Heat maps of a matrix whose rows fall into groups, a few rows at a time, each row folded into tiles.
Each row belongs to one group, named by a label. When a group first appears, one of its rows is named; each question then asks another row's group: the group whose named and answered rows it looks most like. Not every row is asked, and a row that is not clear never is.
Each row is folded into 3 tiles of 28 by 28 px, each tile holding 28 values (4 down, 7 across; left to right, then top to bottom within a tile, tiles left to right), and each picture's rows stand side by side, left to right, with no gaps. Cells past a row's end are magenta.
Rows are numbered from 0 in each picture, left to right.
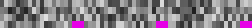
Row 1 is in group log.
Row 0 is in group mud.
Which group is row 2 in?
mud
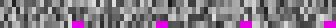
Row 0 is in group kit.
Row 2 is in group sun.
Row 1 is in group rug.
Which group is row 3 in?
log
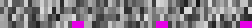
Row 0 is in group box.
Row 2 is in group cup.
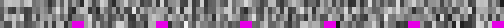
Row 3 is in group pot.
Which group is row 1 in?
log
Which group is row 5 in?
rug
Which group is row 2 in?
cup
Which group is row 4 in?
cup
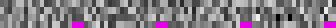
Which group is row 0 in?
kit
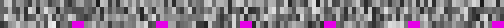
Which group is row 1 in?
kit
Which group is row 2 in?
box
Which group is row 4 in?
pot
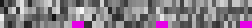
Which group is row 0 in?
pot
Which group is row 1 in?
sun
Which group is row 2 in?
box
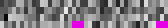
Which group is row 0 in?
kit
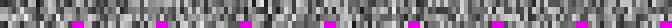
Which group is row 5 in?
box
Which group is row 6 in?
cup
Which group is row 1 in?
mud
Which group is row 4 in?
rug
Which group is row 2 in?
cup
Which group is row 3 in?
mud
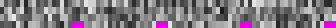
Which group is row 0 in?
cup
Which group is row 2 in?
kit
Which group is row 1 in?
rug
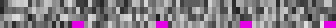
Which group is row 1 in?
mud
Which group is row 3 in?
kit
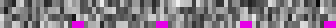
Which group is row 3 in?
pot
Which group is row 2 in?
rug
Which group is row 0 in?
pot
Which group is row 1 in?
log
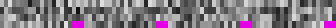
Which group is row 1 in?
box
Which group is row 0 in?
cup
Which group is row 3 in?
rug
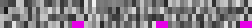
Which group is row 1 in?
rug
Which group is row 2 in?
box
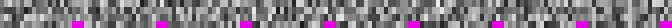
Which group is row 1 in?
log
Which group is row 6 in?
mud
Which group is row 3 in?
sun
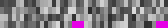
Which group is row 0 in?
pot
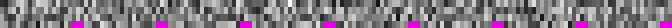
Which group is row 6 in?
rug
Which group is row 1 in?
cup
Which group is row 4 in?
sun
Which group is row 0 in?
pot
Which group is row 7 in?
sun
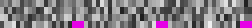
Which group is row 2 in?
box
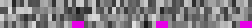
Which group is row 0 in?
cup
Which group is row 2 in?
kit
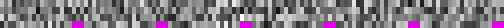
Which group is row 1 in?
cup
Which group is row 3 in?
mud
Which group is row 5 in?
mud
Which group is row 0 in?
cup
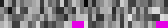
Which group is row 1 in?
pot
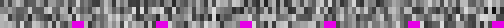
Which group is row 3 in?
kit
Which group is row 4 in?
sun
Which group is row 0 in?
log
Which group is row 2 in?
box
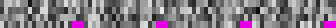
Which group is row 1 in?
rug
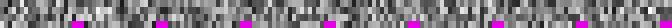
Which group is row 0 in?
pot
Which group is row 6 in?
pot
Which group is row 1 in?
sun
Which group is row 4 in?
mud
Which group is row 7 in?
kit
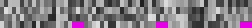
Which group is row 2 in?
rug
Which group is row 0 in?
rug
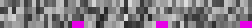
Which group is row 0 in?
cup
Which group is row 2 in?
rug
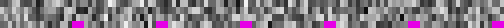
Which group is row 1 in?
box
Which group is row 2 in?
log
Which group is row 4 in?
mud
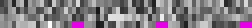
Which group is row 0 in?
kit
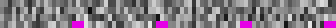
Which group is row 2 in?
kit
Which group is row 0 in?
pot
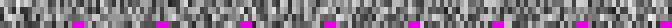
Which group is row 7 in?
box
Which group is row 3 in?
sun
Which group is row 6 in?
mud
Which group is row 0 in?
rug
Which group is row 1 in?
cup
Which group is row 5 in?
box
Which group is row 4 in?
rug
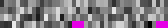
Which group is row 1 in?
log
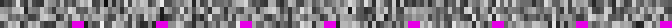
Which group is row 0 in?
sun
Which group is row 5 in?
log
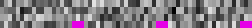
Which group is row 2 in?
pot
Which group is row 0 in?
mud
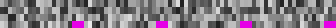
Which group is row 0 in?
pot
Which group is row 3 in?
cup
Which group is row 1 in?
mud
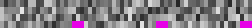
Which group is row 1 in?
box
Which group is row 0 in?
sun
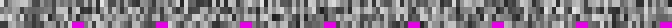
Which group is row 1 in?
cup
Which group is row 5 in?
sun
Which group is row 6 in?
pot
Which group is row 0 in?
rug
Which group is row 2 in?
mud
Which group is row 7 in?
rug
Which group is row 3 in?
cup
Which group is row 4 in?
cup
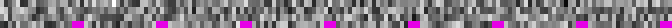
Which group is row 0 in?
sun
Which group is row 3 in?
kit
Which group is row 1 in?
rug
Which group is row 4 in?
cup
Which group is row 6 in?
kit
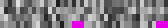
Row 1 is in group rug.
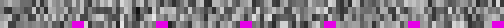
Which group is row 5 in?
log
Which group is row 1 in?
box
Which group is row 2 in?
sun
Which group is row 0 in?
mud
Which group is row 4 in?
kit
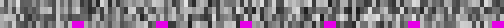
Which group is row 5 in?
box
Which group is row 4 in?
mud
